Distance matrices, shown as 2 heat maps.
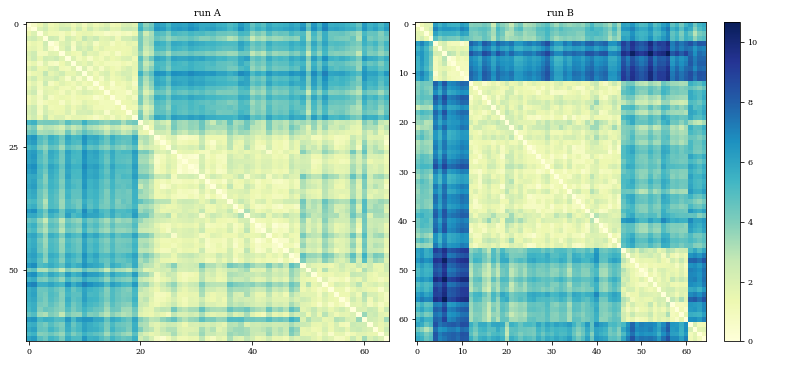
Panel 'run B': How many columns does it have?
65
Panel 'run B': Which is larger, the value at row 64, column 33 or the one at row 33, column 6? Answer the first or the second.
the second
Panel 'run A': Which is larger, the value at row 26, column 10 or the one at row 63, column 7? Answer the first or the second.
the first
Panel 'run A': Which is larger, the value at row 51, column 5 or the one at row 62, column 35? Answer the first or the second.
the first
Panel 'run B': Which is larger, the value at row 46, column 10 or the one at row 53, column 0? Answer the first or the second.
the first
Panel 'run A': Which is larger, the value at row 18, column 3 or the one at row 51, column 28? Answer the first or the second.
the first
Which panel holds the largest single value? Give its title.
run B
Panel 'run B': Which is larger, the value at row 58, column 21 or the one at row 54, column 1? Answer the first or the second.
the second
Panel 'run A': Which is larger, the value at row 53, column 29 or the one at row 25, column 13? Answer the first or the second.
the second
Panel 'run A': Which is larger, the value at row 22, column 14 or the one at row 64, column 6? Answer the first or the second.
the second
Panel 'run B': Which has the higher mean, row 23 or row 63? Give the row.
63
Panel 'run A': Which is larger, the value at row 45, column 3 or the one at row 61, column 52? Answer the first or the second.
the first
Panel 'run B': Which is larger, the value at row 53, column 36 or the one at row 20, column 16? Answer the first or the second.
the first
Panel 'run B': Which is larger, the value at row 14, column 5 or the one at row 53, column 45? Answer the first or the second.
the first
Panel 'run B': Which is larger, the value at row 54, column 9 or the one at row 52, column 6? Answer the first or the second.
the second
